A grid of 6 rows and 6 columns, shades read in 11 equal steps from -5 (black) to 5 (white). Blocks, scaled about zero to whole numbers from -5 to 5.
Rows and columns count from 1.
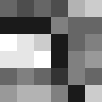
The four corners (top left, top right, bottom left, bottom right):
-1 3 1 3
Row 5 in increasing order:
-3 -1 -1 -1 0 0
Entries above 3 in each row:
0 0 2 3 0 0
